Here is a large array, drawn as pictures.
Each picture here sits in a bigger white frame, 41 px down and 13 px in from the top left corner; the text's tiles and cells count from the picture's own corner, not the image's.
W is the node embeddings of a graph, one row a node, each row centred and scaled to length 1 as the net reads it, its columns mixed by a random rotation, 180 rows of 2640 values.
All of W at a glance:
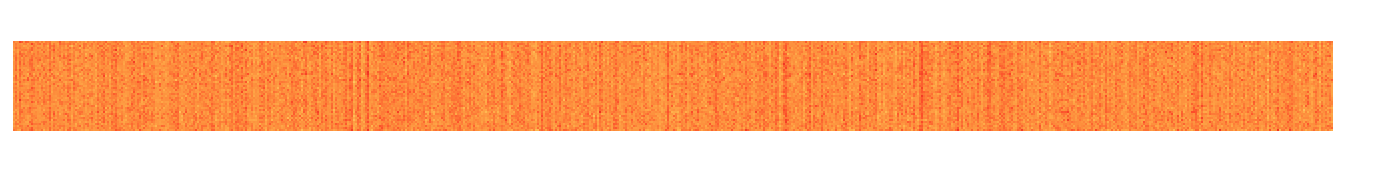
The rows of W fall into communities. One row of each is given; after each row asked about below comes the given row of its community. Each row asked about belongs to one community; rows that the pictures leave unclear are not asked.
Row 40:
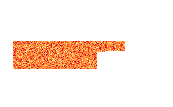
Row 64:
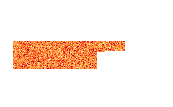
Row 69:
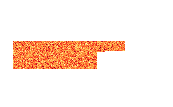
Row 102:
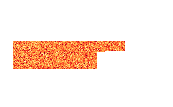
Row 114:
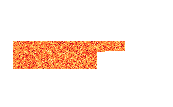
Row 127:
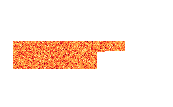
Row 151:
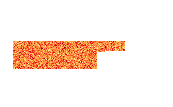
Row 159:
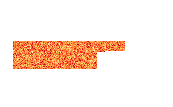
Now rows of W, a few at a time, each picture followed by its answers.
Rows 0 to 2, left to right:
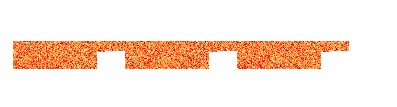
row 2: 40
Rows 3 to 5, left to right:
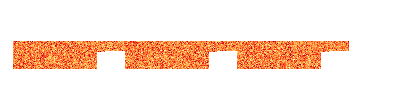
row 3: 40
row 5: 102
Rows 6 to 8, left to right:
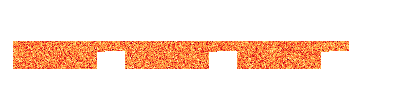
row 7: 102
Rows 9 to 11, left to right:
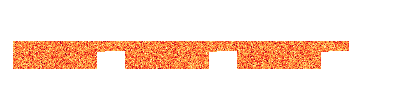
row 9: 127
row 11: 64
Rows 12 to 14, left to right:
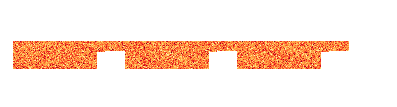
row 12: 102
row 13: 151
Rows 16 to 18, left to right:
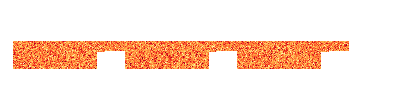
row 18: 40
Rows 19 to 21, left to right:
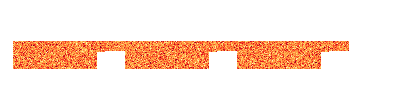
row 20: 102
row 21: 69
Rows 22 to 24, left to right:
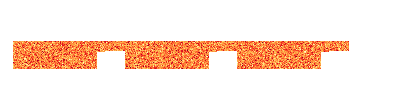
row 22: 127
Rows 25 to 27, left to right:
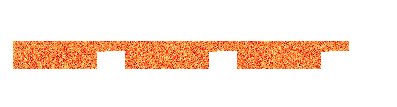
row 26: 40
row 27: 114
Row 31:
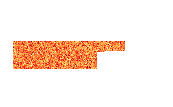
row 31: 151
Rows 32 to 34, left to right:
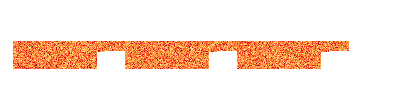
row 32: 151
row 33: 151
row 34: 159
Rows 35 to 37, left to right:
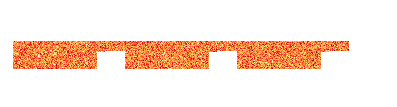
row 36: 69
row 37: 64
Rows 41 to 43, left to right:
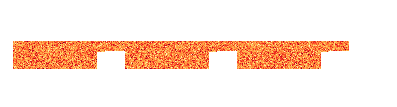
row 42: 102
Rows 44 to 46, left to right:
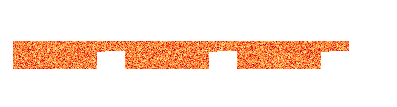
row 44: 159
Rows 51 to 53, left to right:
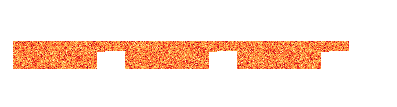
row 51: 69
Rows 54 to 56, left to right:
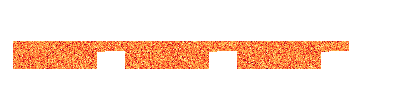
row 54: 64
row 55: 127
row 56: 114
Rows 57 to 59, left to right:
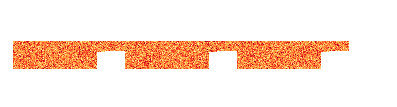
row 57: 114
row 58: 69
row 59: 114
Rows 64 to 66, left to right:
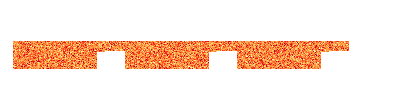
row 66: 127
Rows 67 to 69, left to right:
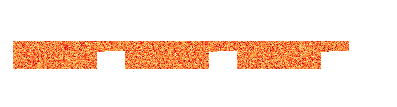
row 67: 64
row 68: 151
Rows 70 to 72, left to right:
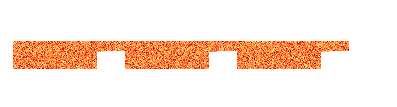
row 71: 151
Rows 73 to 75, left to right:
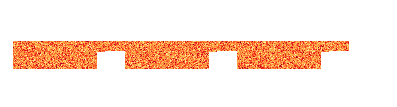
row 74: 102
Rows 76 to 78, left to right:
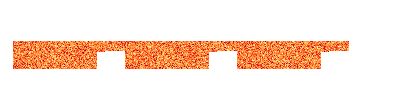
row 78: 40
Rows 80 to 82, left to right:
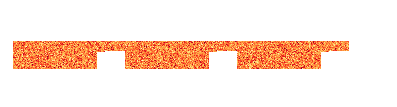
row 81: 64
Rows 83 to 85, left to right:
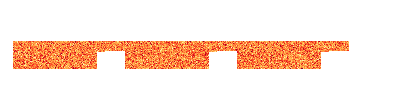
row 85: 64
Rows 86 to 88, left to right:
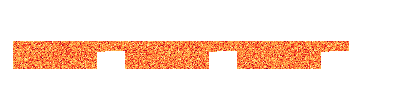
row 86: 127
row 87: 151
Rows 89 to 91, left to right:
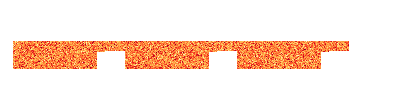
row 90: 40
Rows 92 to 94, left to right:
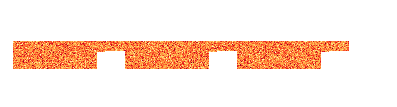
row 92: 64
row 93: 40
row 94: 40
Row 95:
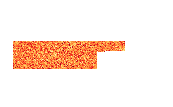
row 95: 151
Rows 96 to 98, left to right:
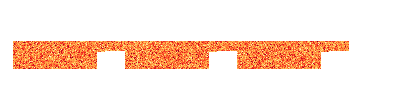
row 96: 40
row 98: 69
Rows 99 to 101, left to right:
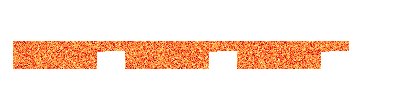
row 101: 114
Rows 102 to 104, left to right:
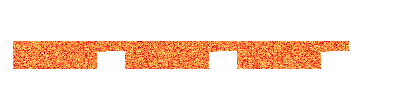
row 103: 69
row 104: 114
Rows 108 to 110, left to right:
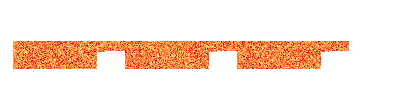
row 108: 114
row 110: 114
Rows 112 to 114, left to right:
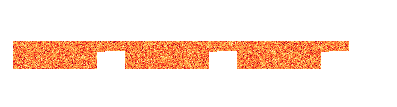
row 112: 102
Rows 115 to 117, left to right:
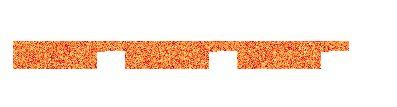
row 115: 64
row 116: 69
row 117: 69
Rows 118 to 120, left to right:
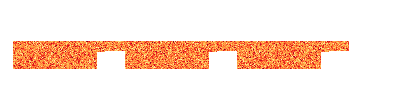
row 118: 40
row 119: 102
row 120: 127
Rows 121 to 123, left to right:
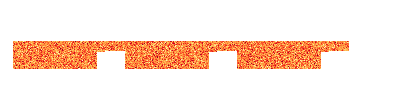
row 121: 40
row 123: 64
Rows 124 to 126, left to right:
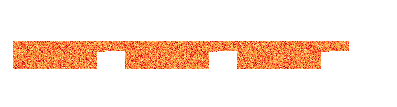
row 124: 64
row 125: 114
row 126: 102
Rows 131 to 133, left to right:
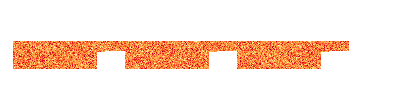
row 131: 64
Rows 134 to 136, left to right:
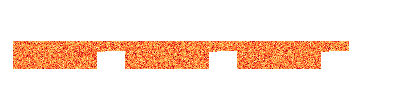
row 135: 69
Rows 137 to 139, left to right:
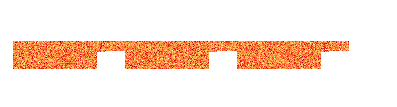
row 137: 127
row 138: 64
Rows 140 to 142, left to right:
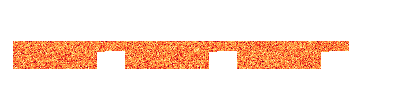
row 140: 69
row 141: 69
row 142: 69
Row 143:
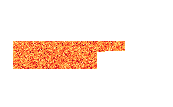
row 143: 151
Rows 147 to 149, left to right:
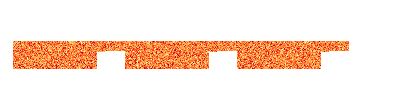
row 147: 151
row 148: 102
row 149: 40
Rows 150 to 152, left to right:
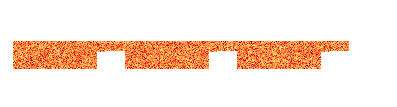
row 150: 40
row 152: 114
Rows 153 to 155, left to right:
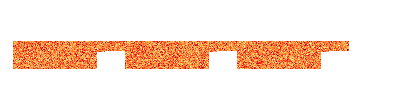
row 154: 151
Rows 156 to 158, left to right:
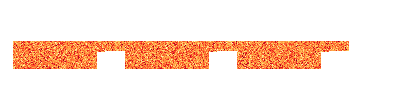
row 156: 151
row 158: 102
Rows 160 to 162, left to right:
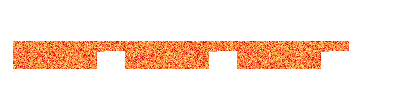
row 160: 64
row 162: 69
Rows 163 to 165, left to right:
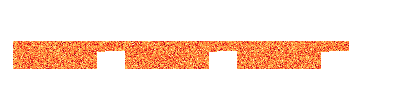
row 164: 151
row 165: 102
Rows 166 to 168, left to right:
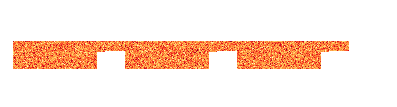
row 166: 69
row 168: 40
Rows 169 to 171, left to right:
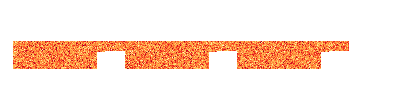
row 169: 151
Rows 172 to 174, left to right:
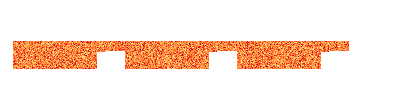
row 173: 159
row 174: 69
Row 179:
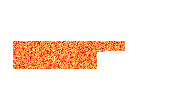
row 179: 40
